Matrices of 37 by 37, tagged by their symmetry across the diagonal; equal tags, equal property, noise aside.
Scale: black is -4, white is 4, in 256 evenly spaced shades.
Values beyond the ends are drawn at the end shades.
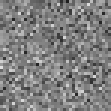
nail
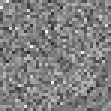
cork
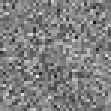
nail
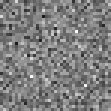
cork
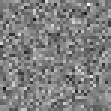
nail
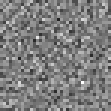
cork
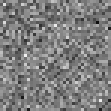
cork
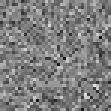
cork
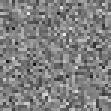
nail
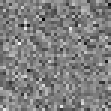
nail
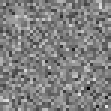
cork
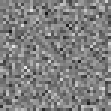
nail
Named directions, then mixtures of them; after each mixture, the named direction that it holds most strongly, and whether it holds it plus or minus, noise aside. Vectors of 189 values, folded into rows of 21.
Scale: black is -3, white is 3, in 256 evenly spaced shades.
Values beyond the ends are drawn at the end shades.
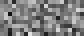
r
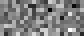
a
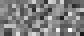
a, plus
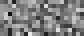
r, plus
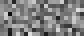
r, plus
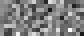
a, plus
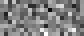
a, plus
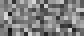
r, plus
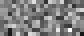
r, plus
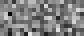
r, plus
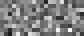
r, plus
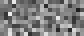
r, minus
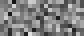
r, plus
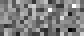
a, minus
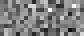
a, minus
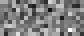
a, plus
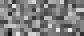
r, plus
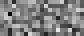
r, plus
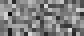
r, plus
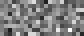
r, plus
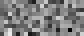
r, minus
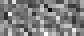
r, minus
